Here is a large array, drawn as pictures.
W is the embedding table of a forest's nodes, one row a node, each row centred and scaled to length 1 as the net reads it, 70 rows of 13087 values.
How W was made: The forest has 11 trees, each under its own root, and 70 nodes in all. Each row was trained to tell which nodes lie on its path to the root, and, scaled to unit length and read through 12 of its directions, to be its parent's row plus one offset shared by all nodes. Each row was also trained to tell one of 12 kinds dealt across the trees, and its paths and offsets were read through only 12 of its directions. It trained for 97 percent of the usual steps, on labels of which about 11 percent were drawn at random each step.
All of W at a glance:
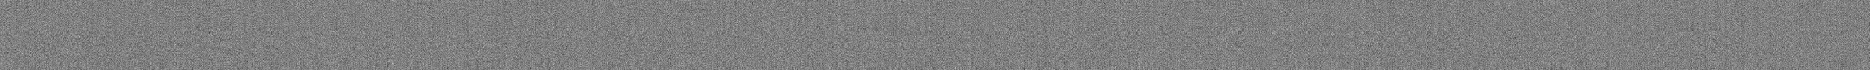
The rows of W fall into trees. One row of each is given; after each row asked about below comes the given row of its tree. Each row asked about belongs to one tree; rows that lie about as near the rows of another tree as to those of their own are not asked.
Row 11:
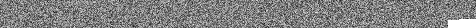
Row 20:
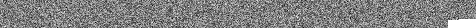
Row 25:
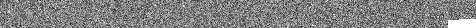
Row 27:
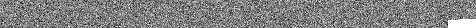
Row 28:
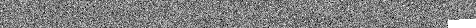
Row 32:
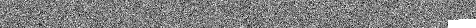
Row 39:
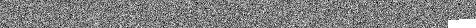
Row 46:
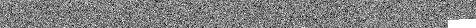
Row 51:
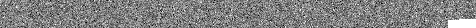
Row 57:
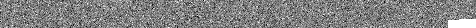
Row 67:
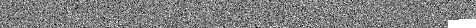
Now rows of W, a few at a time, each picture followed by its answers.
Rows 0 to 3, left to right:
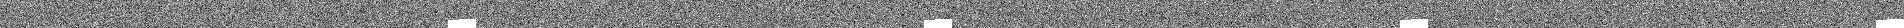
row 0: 20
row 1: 28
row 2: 46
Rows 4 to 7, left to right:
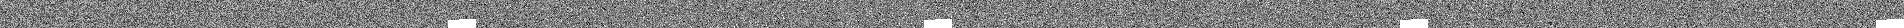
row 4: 11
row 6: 25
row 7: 32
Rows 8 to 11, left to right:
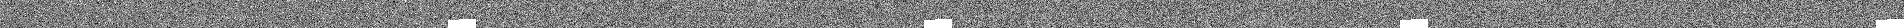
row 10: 39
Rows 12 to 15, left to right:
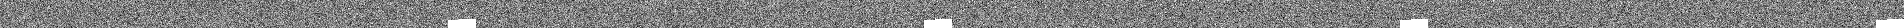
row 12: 11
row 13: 27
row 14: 25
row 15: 32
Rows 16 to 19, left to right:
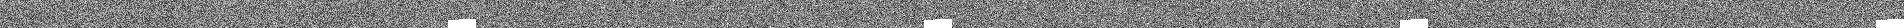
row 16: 20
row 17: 57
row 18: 32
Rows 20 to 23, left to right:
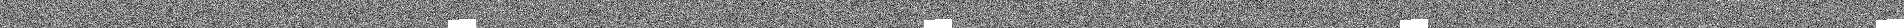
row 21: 51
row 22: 57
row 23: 32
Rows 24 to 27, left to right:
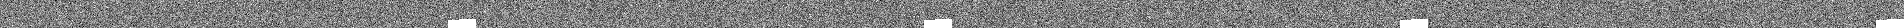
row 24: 57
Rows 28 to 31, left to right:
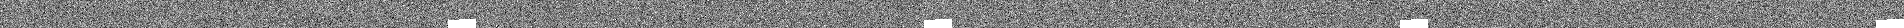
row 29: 57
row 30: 57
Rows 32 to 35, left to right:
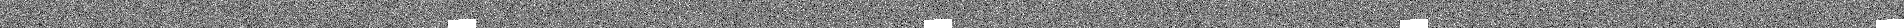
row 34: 67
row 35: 57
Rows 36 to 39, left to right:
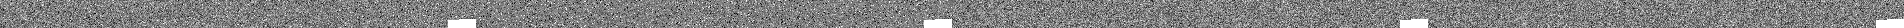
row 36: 46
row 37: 46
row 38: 25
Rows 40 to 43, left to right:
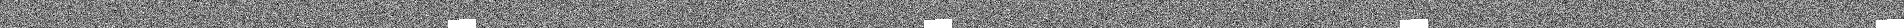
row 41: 25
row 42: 46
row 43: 11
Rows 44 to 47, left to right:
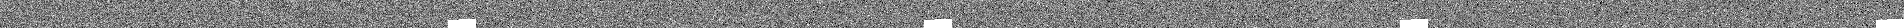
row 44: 20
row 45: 20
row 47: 46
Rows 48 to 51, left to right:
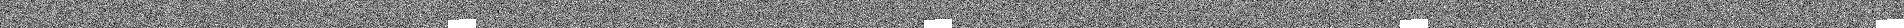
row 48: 27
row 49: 39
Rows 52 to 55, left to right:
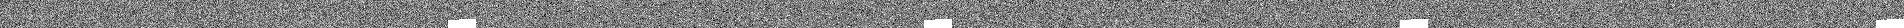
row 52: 39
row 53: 57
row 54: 51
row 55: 32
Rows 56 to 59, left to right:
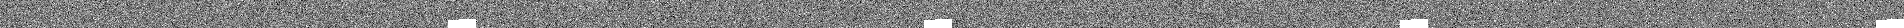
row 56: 20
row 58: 32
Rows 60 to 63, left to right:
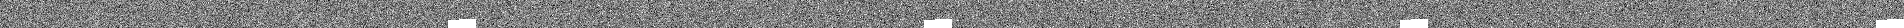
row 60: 39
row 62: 32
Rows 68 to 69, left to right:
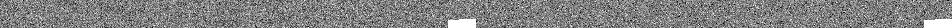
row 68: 39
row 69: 67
